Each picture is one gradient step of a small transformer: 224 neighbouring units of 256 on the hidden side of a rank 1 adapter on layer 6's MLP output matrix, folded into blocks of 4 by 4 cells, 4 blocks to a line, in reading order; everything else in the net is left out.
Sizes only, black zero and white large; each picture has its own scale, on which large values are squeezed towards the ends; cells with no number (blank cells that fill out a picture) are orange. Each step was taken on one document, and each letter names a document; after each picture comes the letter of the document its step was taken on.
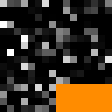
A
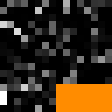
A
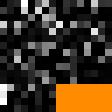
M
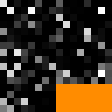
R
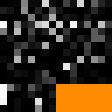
M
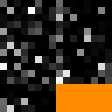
R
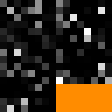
R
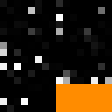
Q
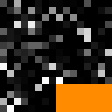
R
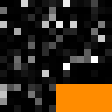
M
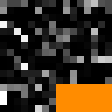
A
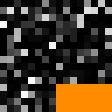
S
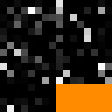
R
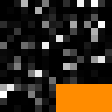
M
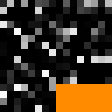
A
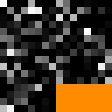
R
